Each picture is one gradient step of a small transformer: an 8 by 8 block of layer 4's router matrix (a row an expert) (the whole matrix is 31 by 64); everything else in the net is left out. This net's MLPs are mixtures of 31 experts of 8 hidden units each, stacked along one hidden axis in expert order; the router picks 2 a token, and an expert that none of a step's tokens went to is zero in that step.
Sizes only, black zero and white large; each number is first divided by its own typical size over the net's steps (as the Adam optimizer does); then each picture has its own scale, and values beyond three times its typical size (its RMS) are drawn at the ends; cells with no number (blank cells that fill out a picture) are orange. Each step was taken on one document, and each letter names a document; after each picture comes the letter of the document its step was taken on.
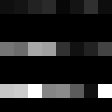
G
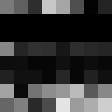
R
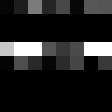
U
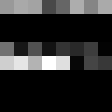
U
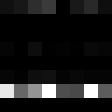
G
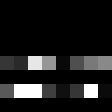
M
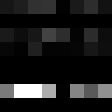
G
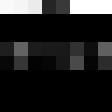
U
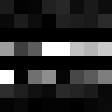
R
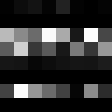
U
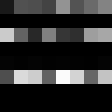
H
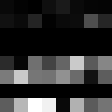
H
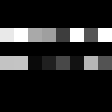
H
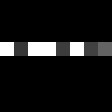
U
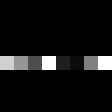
M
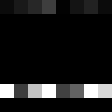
G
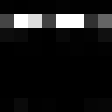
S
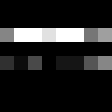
H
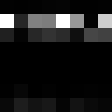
S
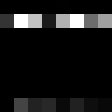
S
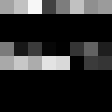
U
